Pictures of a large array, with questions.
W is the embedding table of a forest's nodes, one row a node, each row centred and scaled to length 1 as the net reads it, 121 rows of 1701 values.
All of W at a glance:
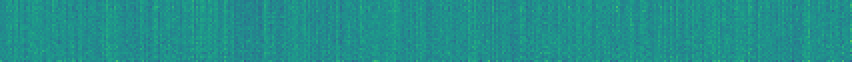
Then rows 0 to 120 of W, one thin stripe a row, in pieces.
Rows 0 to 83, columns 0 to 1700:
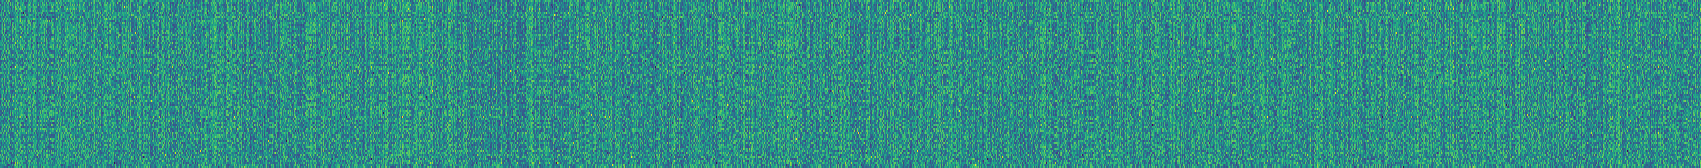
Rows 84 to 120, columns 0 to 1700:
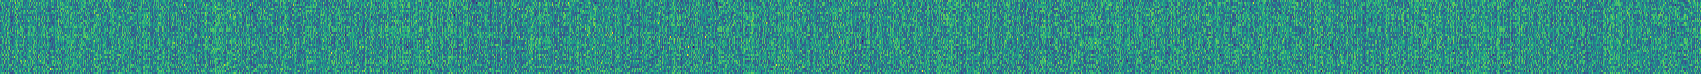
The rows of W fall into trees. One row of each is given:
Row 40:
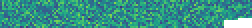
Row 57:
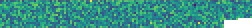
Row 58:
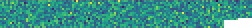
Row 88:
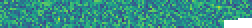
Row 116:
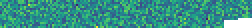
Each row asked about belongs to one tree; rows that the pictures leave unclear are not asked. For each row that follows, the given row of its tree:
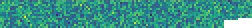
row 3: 57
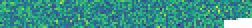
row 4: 57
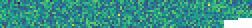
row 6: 88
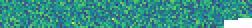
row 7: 116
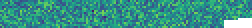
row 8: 88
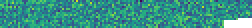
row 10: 58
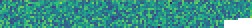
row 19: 57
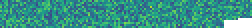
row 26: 88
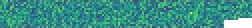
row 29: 88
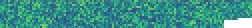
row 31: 57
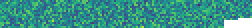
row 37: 57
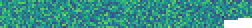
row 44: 116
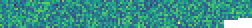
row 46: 88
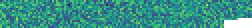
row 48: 57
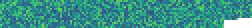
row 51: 57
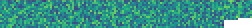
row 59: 88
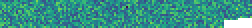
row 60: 57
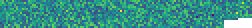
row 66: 116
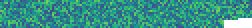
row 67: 88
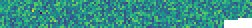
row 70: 57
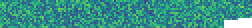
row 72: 57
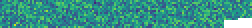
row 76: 57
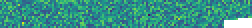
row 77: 40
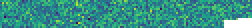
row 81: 40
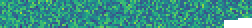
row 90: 116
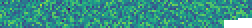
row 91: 88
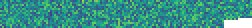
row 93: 88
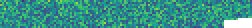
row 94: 40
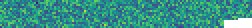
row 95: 88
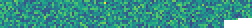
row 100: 40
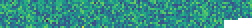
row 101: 57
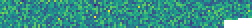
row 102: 40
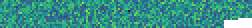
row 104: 88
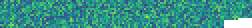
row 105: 88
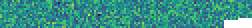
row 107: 88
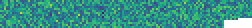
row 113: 88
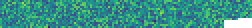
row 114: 57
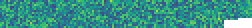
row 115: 57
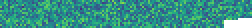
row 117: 88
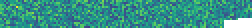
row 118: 57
